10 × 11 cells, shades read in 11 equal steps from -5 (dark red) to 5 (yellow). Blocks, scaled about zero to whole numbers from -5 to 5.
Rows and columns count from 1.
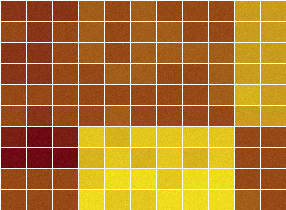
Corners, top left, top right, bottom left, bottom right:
-3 2 -2 -2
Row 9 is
-2 -2 -2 4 5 5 4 5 5 -2 -2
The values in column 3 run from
-5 to -2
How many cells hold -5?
4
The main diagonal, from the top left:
-3 -3 -2 -2 -2 -2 4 3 5 -1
